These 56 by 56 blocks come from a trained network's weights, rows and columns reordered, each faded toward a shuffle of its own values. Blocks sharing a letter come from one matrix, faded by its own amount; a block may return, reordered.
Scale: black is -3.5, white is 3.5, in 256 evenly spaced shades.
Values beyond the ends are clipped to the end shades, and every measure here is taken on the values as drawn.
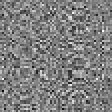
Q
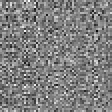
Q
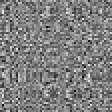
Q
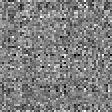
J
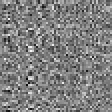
Q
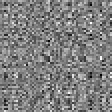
Q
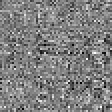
J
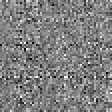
J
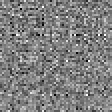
J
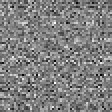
J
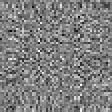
Q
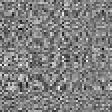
Q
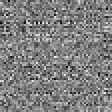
J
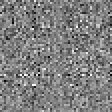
J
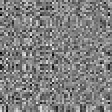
Q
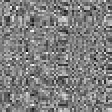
Q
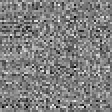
J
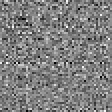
J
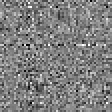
J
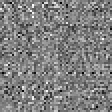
J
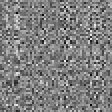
Q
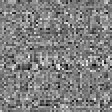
J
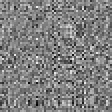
Q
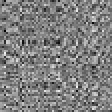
Q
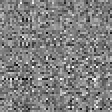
J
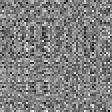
Q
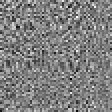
Q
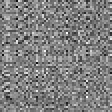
Q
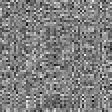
Q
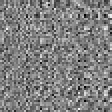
Q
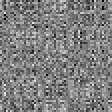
Q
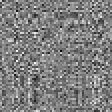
Q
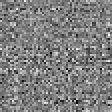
J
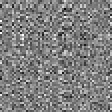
Q
